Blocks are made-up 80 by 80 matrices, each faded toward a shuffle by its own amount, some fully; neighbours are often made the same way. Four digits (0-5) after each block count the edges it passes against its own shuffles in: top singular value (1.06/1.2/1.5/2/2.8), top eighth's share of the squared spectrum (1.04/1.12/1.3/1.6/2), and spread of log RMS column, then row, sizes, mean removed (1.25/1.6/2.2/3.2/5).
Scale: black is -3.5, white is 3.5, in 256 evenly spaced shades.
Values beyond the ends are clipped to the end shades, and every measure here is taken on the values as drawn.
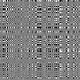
5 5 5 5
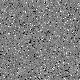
1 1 0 0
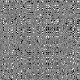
5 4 3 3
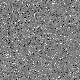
1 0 0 0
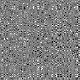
5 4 3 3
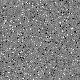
2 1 0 0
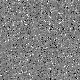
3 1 0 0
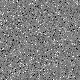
1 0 0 0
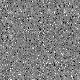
3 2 1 0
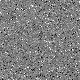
0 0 0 0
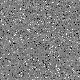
2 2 0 0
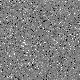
0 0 0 0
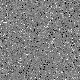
0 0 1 0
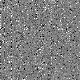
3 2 2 0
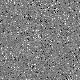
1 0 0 0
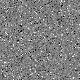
1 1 1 0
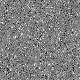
1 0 0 0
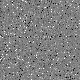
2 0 0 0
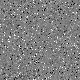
0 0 0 0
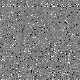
3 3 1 2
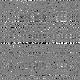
4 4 1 3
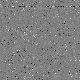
3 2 0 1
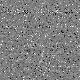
2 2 0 1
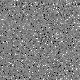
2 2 0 1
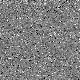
0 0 0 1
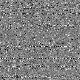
2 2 0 3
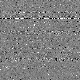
3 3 0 3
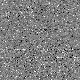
1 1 0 2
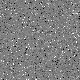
1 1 0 0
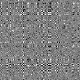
5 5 3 3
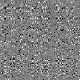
4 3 2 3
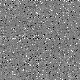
3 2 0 1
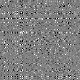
4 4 2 3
